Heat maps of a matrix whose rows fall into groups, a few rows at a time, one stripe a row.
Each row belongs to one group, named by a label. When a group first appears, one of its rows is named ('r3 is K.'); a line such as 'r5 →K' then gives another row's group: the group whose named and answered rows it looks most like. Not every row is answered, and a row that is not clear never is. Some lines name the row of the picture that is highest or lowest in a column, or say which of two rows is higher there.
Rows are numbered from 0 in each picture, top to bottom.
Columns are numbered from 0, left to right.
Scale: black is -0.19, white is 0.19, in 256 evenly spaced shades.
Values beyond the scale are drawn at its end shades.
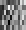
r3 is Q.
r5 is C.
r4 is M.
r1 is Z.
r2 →C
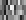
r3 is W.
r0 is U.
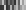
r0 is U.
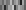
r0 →W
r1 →Z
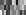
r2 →W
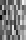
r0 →Q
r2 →Z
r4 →U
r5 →Z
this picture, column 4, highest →5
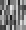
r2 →M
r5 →Z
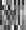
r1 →M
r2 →U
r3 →C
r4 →M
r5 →Z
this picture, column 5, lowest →2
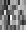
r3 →M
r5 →U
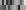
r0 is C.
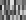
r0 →Z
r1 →M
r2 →U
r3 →W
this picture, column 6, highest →0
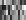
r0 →W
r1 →Q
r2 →M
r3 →Q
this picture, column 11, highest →1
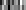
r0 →C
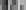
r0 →U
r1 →U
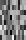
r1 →C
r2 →W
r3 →Q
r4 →Q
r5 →W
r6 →U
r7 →M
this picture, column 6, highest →7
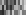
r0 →U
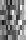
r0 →U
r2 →Q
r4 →Z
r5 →U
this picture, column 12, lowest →4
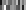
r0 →M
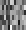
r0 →Z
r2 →W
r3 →C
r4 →Q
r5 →M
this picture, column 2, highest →3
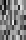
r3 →W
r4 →Z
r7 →W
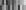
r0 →C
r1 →C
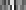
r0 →Z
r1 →Z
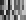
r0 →M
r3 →Z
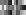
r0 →Q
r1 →W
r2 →Q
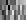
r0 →U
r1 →M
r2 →Z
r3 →Z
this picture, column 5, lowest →0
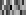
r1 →Q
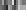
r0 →Z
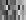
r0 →U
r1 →M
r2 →U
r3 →U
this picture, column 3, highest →1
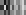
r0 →Q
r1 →C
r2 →Q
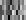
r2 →Q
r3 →M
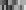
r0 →U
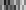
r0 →Q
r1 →U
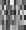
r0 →Z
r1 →W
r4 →C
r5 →W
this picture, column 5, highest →0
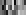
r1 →Z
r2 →U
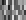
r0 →Z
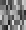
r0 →Q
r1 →U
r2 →W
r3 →W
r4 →M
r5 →U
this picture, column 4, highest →5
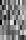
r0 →M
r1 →Z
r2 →C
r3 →Q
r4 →M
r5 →W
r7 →W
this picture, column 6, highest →4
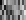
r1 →Q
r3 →C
